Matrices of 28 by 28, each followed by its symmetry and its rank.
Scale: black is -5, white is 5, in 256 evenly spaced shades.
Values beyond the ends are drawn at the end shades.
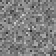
symmetric, full rank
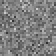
neither, full rank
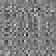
neither, rank five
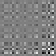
symmetric, rank one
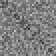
symmetric, full rank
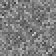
symmetric, full rank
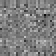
neither, rank five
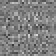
neither, rank five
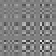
symmetric, rank one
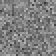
neither, full rank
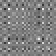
symmetric, rank two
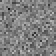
symmetric, full rank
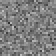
neither, full rank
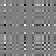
symmetric, rank one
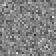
symmetric, full rank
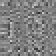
neither, rank five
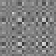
symmetric, rank two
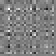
symmetric, rank two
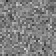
neither, full rank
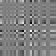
symmetric, rank one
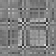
symmetric, rank two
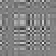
symmetric, rank two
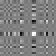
symmetric, rank one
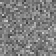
neither, full rank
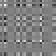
symmetric, rank one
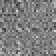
neither, rank five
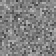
symmetric, full rank
